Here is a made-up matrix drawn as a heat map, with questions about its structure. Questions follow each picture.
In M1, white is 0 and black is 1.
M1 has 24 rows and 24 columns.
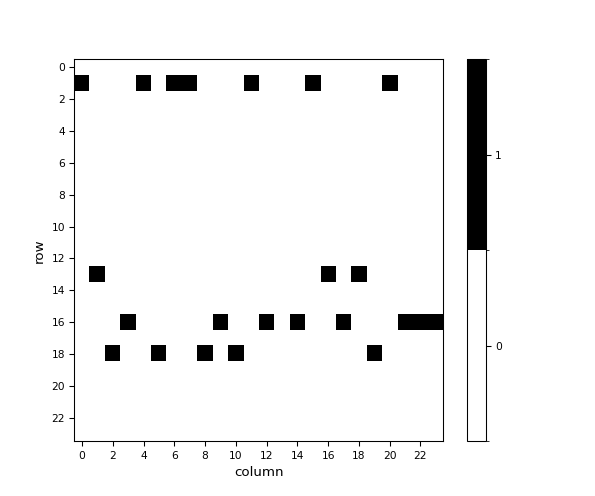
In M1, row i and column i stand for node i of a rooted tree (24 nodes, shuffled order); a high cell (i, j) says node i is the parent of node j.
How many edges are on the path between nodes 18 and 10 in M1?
1
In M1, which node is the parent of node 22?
16
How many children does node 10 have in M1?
0
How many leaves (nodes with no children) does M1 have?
20
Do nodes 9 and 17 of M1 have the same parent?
yes
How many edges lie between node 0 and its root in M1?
2
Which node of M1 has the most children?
16
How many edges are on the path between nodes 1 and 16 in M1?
2
